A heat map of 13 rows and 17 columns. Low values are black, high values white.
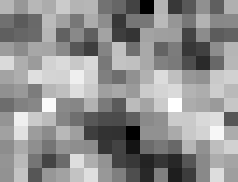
Stripes: none. Odd rows or columns: none. Mirror symmetry: none. Ninth with the lowest average: bottom middle. Slope: none. Seam: none.
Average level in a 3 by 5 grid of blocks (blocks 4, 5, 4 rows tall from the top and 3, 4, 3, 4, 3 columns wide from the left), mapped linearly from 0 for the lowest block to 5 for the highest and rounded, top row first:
3 3 2 2 3 | 4 5 3 5 4 | 4 3 0 1 5
